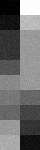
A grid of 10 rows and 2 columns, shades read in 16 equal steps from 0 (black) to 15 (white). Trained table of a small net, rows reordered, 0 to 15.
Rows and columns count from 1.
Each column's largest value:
10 15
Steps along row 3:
up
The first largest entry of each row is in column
2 2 2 2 2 2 1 1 1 1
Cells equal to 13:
0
